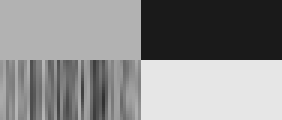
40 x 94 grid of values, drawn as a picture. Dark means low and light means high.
It is made of 2 by 2 panels. Panel 1,1: high, flat. Panel 1,2: very low, flat. Panel 2,1: middling, streaked downward, strong in contrast. Panel 2,2: very high, flat.
